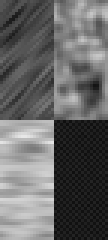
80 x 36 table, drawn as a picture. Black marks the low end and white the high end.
It is made of 2 by 2 panels. Panel 1,1: low, slanting up to the right. Panel 1,2: middling, blotchy, strong in contrast. Panel 2,1: high, streaked across. Panel 2,2: very low, checkered, faint in contrast.
